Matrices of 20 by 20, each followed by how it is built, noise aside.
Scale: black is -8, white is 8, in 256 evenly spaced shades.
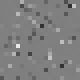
sparse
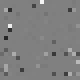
sparse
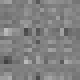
low rank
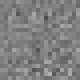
low rank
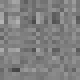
low rank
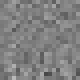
low rank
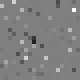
sparse
